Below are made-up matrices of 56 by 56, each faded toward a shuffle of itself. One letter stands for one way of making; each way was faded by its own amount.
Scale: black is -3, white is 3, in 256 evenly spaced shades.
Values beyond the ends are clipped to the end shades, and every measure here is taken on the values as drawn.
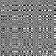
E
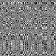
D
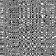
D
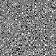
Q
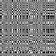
E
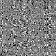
Q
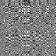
D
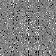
Q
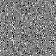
Q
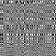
E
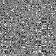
Q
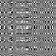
E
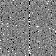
Q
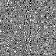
Q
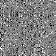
Q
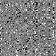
Q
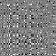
D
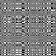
E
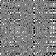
D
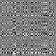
E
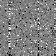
Q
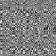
D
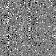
Q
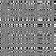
E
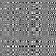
E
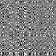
D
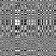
E
